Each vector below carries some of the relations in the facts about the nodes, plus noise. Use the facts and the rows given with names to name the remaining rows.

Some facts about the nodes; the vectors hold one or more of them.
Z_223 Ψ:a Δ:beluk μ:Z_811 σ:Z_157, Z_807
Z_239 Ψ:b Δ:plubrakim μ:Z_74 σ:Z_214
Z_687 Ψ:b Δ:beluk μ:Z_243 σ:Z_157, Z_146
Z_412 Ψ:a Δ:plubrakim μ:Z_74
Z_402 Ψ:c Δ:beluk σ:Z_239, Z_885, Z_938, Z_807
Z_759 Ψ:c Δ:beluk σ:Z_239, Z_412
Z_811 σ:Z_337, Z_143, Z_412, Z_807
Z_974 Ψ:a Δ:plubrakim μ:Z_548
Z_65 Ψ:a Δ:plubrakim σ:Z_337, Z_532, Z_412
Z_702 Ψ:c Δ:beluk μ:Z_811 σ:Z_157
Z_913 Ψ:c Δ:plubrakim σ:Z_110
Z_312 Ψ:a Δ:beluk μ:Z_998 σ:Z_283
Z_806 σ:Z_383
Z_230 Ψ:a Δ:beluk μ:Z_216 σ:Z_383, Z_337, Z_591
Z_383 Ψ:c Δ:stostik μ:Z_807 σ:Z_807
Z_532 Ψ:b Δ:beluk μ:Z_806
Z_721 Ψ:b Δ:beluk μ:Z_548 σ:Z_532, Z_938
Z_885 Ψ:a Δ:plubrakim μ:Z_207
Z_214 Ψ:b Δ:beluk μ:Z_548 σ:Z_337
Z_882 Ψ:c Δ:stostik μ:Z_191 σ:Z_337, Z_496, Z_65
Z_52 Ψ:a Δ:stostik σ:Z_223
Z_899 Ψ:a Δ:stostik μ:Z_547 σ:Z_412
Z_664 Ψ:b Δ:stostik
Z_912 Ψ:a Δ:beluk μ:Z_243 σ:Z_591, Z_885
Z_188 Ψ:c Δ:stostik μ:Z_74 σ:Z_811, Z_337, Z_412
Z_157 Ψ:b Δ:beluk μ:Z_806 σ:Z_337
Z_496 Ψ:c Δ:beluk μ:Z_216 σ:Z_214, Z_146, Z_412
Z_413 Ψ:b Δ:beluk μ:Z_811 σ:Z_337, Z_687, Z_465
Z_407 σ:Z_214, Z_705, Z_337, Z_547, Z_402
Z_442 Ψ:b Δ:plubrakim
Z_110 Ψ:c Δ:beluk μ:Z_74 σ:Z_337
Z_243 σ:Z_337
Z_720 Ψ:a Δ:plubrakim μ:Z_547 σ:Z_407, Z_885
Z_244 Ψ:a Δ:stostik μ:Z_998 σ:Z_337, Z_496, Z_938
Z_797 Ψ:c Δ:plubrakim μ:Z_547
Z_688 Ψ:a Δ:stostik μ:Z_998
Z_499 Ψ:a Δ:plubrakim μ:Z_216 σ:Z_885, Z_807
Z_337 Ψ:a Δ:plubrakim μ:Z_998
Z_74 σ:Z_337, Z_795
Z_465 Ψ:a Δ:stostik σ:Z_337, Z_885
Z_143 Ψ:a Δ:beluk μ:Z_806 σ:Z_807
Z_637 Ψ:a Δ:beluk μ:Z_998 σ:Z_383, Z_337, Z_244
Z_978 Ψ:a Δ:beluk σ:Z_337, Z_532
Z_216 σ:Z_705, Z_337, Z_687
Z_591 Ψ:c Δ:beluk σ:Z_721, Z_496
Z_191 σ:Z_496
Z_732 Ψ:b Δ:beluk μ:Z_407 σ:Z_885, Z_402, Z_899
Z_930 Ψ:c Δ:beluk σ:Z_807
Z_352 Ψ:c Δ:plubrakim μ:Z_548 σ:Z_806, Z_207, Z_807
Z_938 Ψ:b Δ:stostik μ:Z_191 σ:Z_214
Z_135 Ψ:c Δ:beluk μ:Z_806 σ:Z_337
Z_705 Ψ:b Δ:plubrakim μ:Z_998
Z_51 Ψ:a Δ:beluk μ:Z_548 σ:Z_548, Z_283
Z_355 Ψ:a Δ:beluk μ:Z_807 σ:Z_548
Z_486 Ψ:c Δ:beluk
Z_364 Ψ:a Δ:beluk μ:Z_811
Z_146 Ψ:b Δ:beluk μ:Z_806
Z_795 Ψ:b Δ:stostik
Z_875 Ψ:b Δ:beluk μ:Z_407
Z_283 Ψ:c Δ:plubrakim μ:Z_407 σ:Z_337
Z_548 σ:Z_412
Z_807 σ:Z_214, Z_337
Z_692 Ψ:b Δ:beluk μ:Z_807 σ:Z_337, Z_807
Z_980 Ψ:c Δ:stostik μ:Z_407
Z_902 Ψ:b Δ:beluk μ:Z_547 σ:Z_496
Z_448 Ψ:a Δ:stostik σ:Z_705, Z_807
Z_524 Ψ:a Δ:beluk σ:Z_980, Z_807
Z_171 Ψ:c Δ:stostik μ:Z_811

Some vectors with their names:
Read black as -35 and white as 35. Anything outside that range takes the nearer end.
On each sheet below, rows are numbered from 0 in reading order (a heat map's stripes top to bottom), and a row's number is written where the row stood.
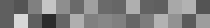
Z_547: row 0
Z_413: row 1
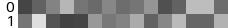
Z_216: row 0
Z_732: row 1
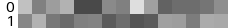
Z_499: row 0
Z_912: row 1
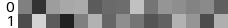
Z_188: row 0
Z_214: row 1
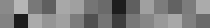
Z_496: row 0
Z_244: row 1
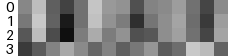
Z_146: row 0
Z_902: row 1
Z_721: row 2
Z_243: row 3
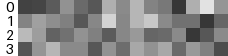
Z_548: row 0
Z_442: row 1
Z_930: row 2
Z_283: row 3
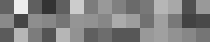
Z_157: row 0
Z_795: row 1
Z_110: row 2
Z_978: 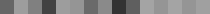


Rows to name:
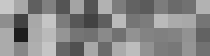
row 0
Z_223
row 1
Z_465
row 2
Z_688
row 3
Z_885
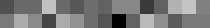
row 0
Z_407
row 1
Z_591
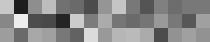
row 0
Z_448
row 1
Z_687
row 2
Z_412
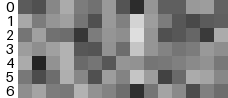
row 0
Z_191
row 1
Z_352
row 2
Z_239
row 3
Z_720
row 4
Z_52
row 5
Z_811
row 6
Z_486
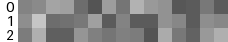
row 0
Z_913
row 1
Z_702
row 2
Z_759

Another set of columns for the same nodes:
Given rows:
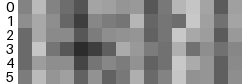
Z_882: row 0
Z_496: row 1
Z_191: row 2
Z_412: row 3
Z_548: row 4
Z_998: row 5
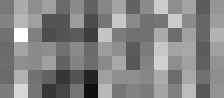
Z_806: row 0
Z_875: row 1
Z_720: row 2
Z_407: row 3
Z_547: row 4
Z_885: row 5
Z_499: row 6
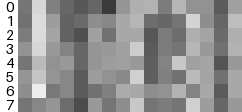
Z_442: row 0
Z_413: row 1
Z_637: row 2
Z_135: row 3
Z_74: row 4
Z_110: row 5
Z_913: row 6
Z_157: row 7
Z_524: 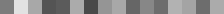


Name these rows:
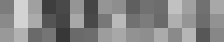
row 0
Z_912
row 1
Z_364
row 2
Z_283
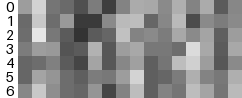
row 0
Z_797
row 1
Z_337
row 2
Z_65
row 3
Z_692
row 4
Z_938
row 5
Z_214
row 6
Z_402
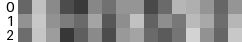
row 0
Z_899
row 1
Z_930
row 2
Z_732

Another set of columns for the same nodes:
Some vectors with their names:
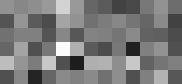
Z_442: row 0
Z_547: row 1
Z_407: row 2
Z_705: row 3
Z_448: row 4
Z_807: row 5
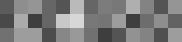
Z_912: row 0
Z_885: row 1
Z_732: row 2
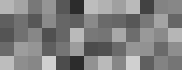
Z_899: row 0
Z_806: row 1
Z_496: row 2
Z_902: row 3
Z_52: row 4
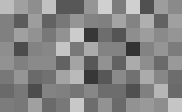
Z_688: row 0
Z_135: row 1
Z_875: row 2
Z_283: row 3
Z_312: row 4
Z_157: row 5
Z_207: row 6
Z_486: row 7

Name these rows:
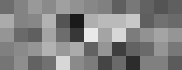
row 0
Z_720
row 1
Z_244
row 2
Z_383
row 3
Z_974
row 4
Z_239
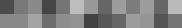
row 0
Z_402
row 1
Z_413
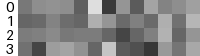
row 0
Z_364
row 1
Z_930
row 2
Z_692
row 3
Z_352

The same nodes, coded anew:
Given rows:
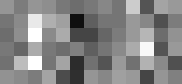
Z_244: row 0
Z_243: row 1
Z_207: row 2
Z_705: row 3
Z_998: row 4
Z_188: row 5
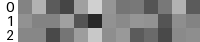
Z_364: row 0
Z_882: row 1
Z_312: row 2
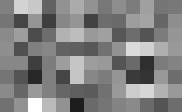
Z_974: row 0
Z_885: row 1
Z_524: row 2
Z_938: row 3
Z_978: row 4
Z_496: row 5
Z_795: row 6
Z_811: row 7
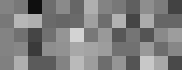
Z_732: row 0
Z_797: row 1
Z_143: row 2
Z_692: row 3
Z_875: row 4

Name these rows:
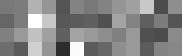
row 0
Z_239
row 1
Z_548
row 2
Z_65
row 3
Z_412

